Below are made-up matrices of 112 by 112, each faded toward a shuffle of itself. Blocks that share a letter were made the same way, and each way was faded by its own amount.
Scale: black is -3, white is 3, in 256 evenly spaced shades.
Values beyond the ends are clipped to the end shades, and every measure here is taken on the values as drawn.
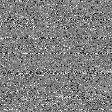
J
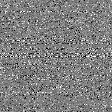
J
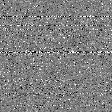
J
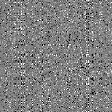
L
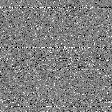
J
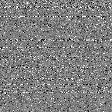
J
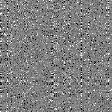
L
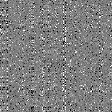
L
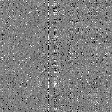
L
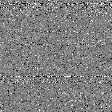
J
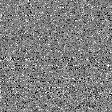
J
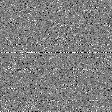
J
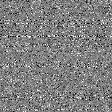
J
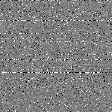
J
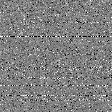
J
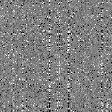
L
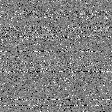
J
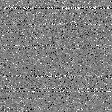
J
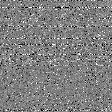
J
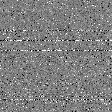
J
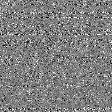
J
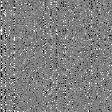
L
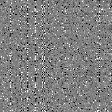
L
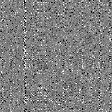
L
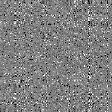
L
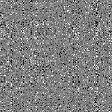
L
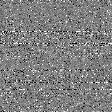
J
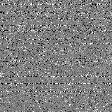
J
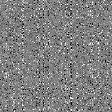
L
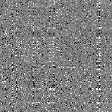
L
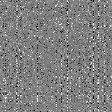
L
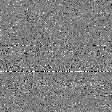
J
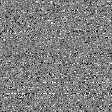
J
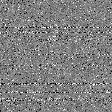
J
